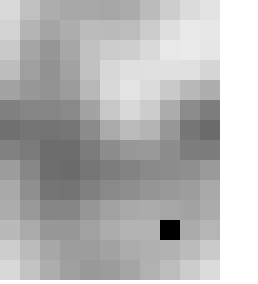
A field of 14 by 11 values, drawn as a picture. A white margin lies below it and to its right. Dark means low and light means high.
Roughest part: bottom right. Ninth with the highest average: top right. Lone odd cells: 1, lower than its neighbours.
